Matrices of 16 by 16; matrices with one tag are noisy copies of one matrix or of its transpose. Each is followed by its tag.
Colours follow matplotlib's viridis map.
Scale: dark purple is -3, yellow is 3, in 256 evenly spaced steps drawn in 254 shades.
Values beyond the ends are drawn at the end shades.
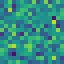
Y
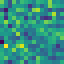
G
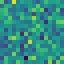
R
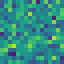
Y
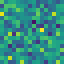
R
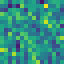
G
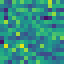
G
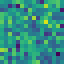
G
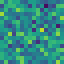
R
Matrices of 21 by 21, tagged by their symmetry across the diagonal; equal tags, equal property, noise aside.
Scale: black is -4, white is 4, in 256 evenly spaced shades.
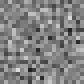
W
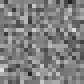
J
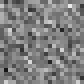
J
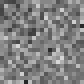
W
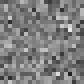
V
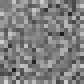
W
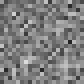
W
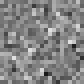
W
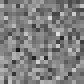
J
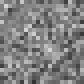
W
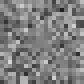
J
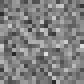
V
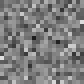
V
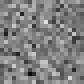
V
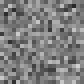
V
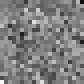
J
